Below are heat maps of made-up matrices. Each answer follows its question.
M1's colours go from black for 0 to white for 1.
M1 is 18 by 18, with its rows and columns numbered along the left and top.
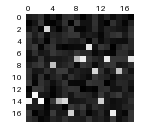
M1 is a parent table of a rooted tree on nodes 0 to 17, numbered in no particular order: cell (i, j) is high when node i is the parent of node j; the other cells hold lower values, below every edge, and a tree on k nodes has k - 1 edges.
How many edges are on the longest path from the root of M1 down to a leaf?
3
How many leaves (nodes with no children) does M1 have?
10
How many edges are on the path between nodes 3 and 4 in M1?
6
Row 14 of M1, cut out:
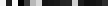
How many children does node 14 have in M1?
5
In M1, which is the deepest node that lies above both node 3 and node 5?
14
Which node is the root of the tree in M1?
16
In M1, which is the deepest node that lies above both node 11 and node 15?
9
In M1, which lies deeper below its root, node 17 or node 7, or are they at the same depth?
node 17
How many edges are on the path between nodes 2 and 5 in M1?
2
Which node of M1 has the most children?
14
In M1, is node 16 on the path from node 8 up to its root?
yes
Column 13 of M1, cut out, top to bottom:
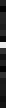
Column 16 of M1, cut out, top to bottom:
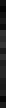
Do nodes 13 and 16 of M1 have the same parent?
no
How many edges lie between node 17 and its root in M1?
2
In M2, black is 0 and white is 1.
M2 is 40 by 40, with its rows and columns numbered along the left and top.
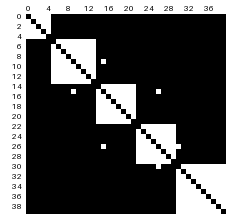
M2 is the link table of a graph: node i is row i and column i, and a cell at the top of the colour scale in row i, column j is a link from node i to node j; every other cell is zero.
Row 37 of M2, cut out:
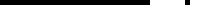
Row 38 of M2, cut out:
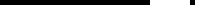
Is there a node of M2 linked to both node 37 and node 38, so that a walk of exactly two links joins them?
yes
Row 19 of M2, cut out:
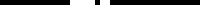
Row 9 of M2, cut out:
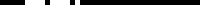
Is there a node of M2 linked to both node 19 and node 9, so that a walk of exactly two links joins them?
yes
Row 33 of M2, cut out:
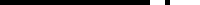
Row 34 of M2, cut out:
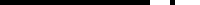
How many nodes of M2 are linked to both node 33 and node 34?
8
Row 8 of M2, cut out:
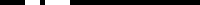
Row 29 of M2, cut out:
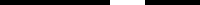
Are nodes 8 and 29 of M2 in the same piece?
yes
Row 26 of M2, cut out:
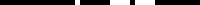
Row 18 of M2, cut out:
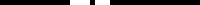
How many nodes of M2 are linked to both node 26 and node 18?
1
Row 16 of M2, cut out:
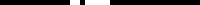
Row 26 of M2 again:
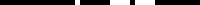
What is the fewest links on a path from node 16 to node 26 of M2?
2
